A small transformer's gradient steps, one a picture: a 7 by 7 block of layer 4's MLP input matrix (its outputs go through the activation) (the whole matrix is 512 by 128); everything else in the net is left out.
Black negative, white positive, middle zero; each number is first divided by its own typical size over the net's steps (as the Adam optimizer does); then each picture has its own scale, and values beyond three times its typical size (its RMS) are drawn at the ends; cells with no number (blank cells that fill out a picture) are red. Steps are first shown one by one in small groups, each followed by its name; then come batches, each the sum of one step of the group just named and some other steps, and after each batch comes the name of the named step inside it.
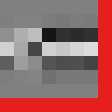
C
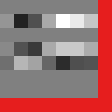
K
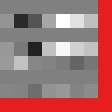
K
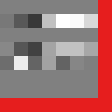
K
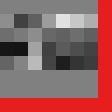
K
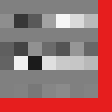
K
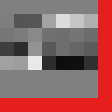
K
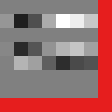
K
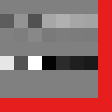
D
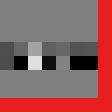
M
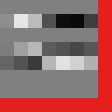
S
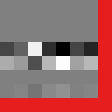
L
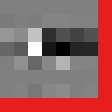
L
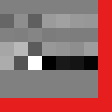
D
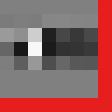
M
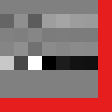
D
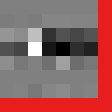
L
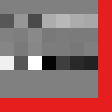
D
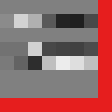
S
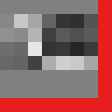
S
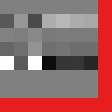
D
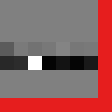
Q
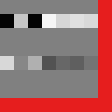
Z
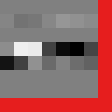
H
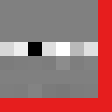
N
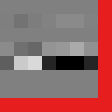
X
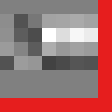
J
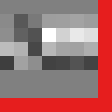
J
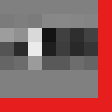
Q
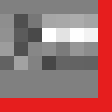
J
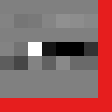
H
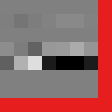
X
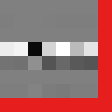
N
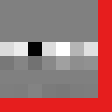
N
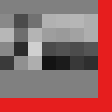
J
